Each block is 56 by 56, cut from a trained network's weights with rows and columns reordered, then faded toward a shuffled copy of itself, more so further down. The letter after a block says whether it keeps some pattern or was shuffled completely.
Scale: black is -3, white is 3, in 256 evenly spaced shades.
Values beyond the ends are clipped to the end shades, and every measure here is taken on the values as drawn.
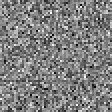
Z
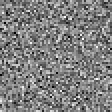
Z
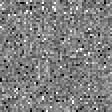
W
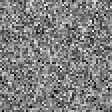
Z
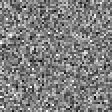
Z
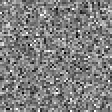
Z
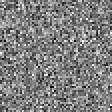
W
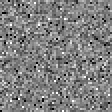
Z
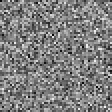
Z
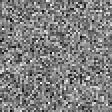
Z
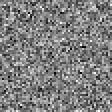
W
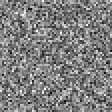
W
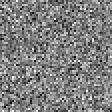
W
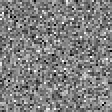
Z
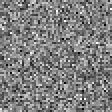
W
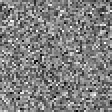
W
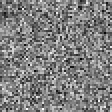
W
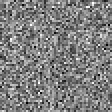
Z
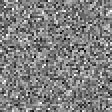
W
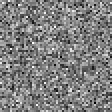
Z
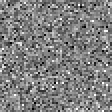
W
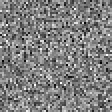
W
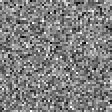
Z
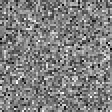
Z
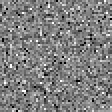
Z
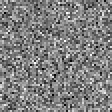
Z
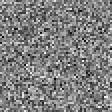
W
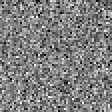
Z
